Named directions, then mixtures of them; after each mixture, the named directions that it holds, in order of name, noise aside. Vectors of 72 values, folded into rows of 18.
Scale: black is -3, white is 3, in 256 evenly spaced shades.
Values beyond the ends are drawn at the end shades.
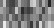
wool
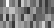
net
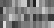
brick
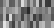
brick, net, wool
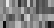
brick, net, wool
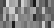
brick, net, wool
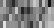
wool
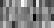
brick, net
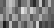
wool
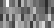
net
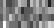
brick, wool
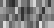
wool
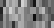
brick, net, wool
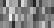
brick, net, wool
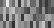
net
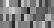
net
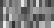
brick, net, wool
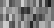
brick, net, wool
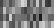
brick, net, wool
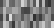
brick, net, wool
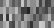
net, wool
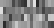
brick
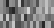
net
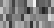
brick, net, wool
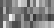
brick, wool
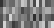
brick, net, wool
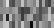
net, wool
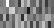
net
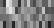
net, wool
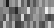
brick, net
